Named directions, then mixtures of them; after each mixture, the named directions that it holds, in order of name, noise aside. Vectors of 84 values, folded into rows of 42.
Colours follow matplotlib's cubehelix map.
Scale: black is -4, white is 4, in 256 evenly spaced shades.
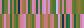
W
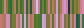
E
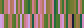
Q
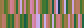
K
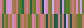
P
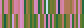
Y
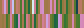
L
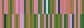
Y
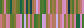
E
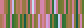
K, L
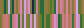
L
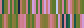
W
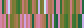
P, Q, W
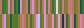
K, W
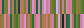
W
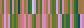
E, L, W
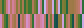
P, Q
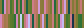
E, Q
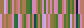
E, L, Y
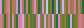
W, Y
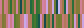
K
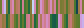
L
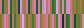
W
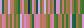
Q, W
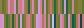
K, Q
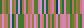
Q, W, Y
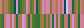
K, Q, W
